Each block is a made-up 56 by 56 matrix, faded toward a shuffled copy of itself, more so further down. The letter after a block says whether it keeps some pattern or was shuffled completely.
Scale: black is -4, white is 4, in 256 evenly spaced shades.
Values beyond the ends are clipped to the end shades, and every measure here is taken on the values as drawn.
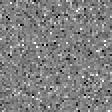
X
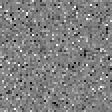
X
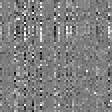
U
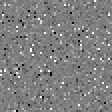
X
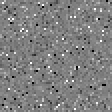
X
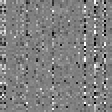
U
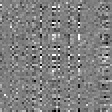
U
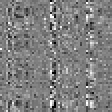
U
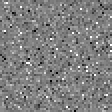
X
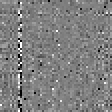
U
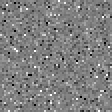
X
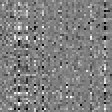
U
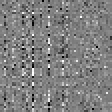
U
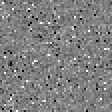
X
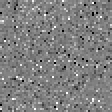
X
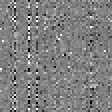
U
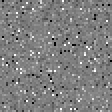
X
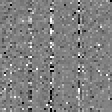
U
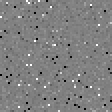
X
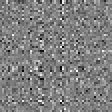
U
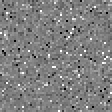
X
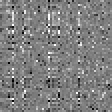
U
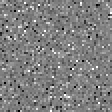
X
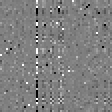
U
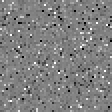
X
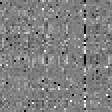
U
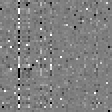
U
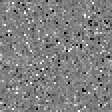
X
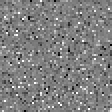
X
